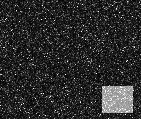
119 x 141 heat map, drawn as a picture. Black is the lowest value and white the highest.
An odd patch, higher than its surroundings, sits in the bottom right. The ninth with the highest average is the bottom right. There are no regular stripes. Most values sit low, with a long tail of high ones.
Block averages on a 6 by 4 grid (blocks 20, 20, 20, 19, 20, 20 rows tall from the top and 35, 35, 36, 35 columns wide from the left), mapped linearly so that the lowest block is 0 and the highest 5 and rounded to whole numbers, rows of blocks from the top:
0000 / 0000 / 0000 / 0000 / 0015 / 0015
